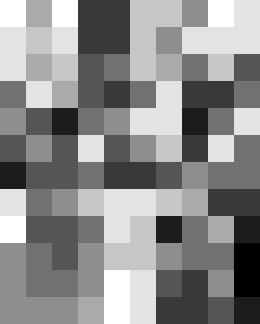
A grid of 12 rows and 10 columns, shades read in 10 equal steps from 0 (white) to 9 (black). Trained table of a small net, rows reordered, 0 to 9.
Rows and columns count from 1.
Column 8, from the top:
4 1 5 7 8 7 4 3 5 5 7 7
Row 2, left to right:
1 2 1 7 7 2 4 1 1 1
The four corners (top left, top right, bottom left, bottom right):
0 1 4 8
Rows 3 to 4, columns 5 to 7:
5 2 3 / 7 5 1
